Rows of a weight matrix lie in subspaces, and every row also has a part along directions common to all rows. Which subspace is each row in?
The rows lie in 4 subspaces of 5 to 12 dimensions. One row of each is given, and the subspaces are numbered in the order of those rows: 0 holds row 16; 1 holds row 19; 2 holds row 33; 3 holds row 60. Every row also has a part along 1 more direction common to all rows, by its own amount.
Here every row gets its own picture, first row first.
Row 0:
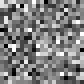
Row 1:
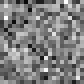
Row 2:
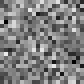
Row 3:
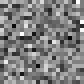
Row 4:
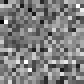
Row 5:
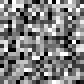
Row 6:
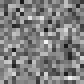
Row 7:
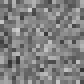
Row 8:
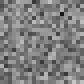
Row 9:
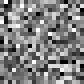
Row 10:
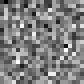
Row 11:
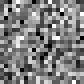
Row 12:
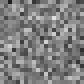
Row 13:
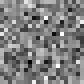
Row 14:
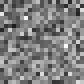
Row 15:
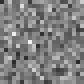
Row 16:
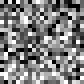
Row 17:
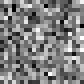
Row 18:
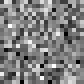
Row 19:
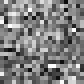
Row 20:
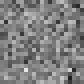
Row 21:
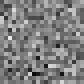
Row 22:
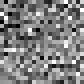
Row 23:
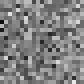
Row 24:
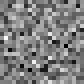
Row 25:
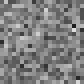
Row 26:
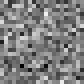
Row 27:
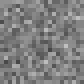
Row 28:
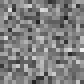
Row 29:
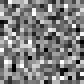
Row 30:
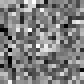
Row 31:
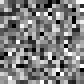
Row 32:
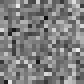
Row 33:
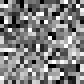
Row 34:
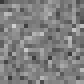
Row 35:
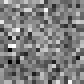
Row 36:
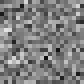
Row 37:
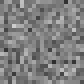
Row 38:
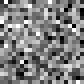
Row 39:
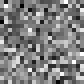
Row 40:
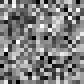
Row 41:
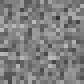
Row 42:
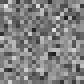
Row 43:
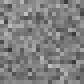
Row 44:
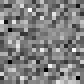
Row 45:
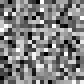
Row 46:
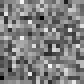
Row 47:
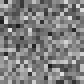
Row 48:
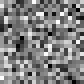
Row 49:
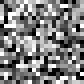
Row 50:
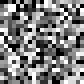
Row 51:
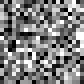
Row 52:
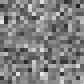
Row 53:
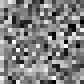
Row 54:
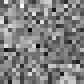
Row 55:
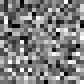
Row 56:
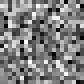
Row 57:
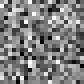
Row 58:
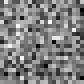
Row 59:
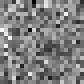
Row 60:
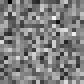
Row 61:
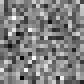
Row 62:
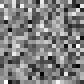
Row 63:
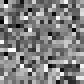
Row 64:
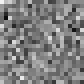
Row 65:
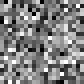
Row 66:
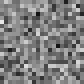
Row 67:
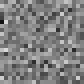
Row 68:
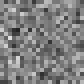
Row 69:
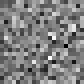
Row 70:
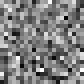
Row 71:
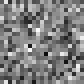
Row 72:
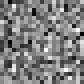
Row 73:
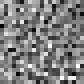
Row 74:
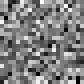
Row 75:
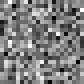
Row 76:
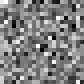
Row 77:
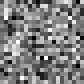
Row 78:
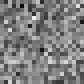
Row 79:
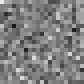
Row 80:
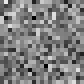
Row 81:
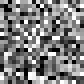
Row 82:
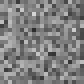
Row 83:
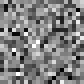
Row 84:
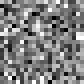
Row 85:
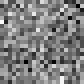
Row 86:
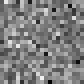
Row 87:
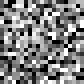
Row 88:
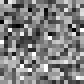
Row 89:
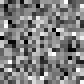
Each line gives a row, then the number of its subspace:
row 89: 3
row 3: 2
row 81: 3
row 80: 3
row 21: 3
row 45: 3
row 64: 2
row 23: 3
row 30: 1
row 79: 2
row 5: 0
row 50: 1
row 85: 0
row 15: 1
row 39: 1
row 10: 2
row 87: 2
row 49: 1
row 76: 2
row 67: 0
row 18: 1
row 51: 0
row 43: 3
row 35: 1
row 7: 1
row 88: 2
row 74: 3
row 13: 0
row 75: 1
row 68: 1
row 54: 1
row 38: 2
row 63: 0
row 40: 0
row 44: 0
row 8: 3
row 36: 0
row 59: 1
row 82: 3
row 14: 0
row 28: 3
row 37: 3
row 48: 3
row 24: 2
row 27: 3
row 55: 3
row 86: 1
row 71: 0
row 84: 3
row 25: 2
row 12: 3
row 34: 2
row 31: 2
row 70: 1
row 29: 1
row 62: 0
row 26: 2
